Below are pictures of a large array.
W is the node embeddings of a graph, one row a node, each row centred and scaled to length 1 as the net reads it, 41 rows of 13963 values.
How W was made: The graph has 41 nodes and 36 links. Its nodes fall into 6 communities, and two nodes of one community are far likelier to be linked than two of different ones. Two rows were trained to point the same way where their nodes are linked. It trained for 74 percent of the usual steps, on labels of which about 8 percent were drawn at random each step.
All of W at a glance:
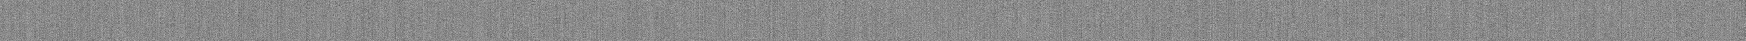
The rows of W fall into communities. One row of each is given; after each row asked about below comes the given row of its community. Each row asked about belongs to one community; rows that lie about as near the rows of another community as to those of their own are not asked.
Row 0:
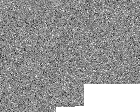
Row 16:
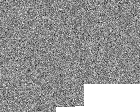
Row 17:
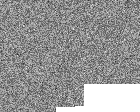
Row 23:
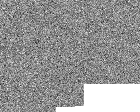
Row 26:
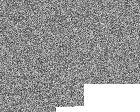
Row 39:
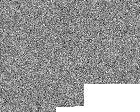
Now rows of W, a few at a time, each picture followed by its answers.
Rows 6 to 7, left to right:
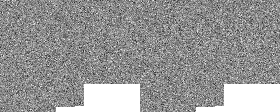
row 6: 0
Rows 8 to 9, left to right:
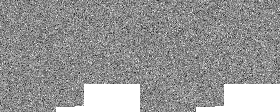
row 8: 23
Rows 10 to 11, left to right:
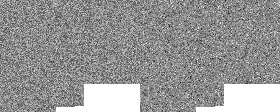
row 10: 0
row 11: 16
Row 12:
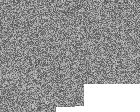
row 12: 16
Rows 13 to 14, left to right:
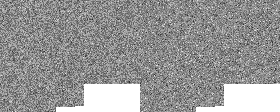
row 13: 17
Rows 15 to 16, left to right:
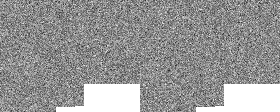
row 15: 39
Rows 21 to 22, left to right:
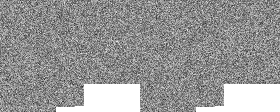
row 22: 23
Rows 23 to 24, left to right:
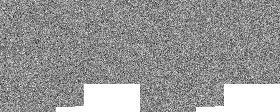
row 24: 26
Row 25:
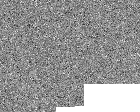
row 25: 16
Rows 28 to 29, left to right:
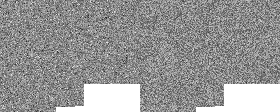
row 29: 39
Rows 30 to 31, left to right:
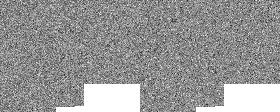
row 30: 23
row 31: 39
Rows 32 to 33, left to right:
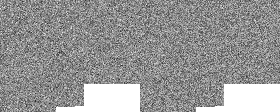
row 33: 23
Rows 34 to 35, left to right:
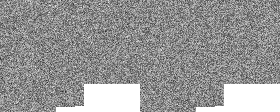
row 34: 39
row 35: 0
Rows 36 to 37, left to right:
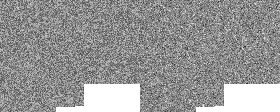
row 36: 39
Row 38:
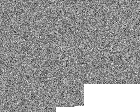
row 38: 23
